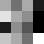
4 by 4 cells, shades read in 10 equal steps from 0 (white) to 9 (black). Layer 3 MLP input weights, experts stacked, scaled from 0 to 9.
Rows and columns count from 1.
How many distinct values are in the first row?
3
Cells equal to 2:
1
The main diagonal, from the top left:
3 3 6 0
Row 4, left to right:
2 3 5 0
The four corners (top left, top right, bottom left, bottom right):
3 8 2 0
